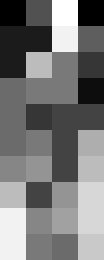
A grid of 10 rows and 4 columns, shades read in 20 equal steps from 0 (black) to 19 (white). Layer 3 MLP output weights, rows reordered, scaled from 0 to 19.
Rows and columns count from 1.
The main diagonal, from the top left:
0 2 9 1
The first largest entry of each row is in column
3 3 2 2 1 4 4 4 1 1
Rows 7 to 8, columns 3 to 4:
5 14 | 11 16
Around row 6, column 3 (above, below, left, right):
5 5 9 13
